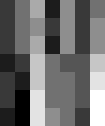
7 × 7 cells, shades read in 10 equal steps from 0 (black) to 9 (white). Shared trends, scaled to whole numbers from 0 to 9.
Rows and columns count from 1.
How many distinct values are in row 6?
6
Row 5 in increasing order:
1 2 3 4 4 7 8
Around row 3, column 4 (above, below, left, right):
2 4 6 5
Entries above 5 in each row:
1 0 1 2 2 2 2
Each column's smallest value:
1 0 5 1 3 2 4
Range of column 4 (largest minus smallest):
4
